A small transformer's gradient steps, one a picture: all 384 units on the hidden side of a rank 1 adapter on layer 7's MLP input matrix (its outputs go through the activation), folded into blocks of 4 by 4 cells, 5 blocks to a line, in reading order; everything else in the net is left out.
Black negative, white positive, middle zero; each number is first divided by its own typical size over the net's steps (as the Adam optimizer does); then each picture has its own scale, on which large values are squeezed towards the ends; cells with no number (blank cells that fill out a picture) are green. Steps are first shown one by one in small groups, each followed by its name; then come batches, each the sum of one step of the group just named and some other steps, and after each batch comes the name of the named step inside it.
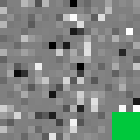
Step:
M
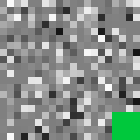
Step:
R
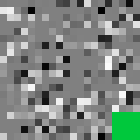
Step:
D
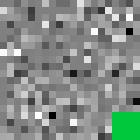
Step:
D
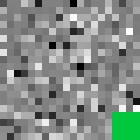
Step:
M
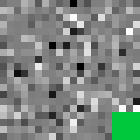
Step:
M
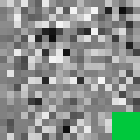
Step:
R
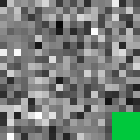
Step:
R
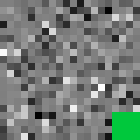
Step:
D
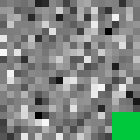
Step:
D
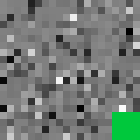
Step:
D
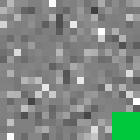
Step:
R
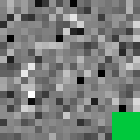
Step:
R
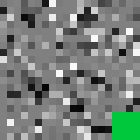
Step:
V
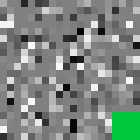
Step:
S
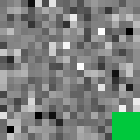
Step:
V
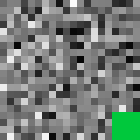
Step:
S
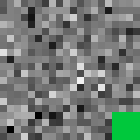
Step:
V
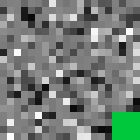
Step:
V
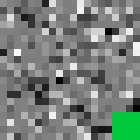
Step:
V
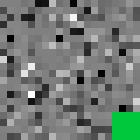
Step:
V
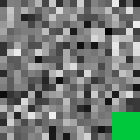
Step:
V
